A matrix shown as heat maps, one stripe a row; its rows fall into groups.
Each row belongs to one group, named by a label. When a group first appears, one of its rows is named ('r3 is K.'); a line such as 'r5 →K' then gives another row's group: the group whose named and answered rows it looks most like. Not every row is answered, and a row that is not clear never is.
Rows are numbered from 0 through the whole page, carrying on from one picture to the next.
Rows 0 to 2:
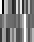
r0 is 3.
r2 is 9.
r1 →9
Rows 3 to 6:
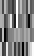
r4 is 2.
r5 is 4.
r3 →3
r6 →3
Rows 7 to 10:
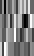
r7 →4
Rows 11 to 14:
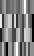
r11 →9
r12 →3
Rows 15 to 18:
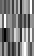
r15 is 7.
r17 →7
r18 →9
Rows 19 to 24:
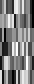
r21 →4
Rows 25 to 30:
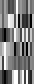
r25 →3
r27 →7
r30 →7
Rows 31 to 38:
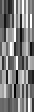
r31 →7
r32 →7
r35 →3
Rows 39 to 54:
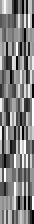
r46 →2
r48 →3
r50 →7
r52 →7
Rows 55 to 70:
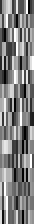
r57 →7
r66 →7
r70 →3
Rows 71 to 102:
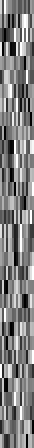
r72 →9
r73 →7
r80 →4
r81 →9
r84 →3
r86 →7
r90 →3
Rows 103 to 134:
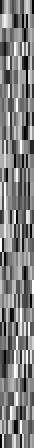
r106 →7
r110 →3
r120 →3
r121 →4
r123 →2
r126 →4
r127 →3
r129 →7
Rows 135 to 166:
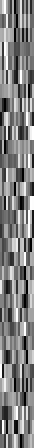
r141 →2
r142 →7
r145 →4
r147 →3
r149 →3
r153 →9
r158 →9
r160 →2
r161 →3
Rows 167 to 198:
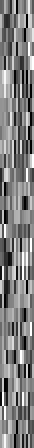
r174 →2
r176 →2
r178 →3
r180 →4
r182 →4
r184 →7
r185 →7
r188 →4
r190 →7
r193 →2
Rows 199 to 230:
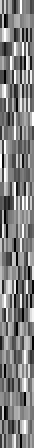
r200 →4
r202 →7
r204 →7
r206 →4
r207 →9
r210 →3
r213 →7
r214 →4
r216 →3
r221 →3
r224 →9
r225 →4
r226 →9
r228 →4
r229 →9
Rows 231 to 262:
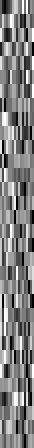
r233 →2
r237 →2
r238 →4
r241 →3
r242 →4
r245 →2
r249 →3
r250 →3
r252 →3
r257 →2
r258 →2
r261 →3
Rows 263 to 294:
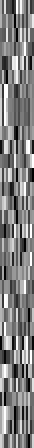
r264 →3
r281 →7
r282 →4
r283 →9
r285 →2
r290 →2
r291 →4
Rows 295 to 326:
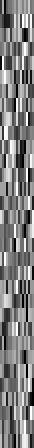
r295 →4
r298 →9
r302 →3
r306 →3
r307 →2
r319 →4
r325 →9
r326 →9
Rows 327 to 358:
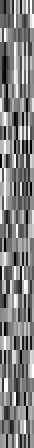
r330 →7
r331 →7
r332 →7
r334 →2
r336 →4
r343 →3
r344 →4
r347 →9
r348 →7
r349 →2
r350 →4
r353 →3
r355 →2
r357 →9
